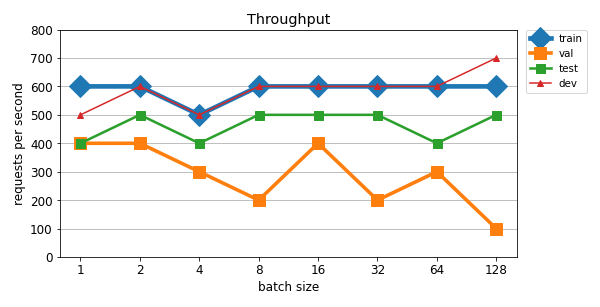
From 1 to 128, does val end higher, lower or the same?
lower
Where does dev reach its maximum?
128
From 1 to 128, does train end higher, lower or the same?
the same
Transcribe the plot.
Title: Throughput
x-axis: batch size, ticks 1 2 4 8 16 32 64 128
y-axis: requests per second, ticks 0 100 200 300 400 500 600 700 800
Legend: train, val, test, dev
Values:
train: 600 600 500 600 600 600 600 600
val: 400 400 300 200 400 200 300 100
test: 400 500 400 500 500 500 400 500
dev: 500 600 500 600 600 600 600 700
